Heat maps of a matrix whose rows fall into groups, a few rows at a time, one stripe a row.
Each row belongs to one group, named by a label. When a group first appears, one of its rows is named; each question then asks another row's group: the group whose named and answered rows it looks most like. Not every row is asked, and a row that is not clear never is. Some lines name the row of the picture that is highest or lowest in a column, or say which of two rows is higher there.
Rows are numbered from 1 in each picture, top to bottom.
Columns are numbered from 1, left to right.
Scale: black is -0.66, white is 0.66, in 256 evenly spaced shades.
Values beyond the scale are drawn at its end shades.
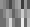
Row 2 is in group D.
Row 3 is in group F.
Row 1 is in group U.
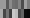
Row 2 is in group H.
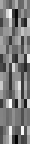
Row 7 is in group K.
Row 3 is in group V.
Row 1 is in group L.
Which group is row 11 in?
U
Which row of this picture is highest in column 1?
10
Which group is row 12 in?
V
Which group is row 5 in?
U
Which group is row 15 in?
F
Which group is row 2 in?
V
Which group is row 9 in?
U
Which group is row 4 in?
D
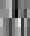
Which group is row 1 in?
V
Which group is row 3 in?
U
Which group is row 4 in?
U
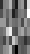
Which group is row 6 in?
V
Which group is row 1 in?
K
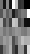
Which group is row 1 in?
H
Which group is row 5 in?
D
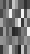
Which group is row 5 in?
L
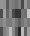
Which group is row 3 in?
L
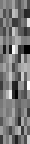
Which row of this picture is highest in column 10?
10
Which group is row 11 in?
V
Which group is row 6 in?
H
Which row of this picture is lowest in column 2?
6
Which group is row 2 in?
H
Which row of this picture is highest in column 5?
6
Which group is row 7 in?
F
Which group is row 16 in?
K
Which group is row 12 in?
L
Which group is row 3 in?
K
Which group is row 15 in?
U
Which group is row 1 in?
L
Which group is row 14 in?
F
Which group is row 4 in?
H
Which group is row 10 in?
K
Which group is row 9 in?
F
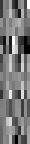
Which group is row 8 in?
F
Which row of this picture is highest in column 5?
5
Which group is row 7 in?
F
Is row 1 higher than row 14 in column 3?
No
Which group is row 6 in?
H
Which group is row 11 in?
F
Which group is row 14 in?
V
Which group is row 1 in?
K
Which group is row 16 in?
V
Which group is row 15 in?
F
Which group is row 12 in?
U
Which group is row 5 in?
H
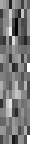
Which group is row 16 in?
K
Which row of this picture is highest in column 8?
2
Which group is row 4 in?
V
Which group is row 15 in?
L
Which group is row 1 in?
U
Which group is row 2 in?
F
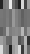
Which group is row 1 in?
F
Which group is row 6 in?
U
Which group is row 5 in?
L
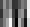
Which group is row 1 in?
K
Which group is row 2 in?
K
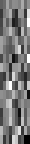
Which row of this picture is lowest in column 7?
13
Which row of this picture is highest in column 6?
16
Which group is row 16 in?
H
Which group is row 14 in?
F
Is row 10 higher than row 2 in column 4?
Yes
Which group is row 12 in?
V
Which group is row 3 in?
K
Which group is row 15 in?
U
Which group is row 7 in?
K
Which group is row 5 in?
L
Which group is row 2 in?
K
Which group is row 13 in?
F
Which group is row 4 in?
F
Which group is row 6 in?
U
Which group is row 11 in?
L
